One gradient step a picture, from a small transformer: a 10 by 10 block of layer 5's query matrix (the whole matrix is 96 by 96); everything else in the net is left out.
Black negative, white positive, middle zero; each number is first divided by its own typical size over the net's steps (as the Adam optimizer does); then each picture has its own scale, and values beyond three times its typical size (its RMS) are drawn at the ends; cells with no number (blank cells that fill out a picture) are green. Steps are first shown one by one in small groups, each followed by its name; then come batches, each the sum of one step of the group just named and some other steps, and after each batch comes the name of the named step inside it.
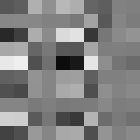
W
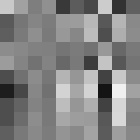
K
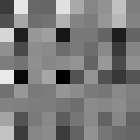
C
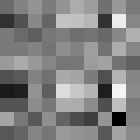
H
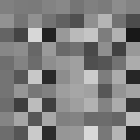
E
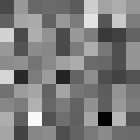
C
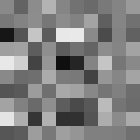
W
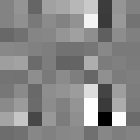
W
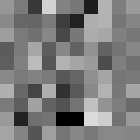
E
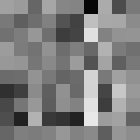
K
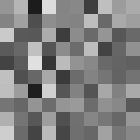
C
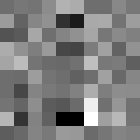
W
